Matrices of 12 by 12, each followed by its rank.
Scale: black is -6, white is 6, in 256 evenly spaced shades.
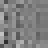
two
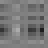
one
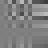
one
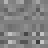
two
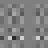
one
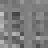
two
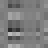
one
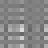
one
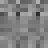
two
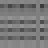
one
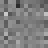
two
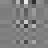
one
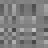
one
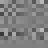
two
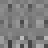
two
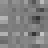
two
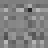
two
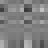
one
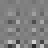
one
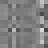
two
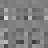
two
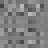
two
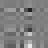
one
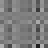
one
